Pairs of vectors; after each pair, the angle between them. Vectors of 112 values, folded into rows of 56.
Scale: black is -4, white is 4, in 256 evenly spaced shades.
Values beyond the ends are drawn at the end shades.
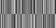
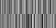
partly opposed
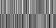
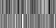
partly opposed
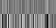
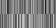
partly aligned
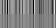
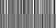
nearly opposite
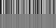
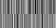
partly aligned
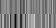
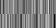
partly aligned
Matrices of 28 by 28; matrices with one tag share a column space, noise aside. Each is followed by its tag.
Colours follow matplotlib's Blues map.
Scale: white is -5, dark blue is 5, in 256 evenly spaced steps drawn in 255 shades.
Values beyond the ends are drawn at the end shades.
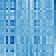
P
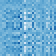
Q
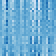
P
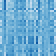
P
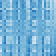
P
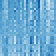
P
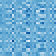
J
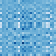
Q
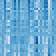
P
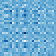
J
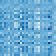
Q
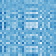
Q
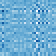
J
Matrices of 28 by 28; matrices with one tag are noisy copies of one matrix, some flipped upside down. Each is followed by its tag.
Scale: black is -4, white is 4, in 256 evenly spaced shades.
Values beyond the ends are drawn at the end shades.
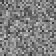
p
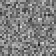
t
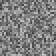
t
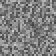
t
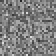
p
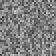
t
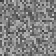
p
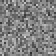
p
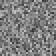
t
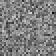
p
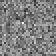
p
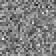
t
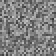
p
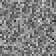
t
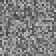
p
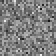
p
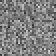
p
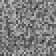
p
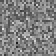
p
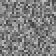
t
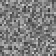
t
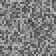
t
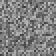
p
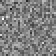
t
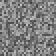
p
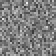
t
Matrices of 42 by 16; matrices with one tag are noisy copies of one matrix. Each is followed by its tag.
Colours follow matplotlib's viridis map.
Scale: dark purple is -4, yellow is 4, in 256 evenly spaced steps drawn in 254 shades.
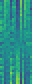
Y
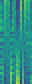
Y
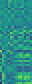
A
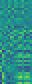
A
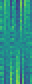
Y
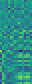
A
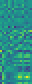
A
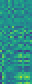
A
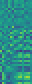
A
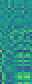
A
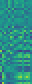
A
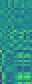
A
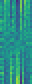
Y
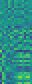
A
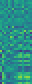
A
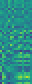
A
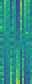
Y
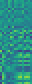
A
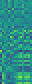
A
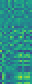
A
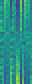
Y
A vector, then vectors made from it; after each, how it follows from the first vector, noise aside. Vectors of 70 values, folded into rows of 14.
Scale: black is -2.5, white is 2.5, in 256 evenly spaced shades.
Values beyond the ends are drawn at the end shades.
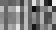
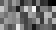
sign-scrambled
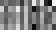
copied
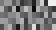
sign-scrambled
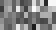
sign-scrambled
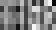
negated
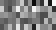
sign-scrambled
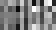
negated
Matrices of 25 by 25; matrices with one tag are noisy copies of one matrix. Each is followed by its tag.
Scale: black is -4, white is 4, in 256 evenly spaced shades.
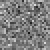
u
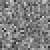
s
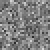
s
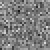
u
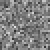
s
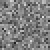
s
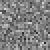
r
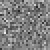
u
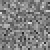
r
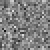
s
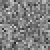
s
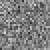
u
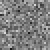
u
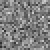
s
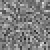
r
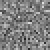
r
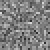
r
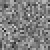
s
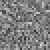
r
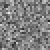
s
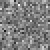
s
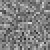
r
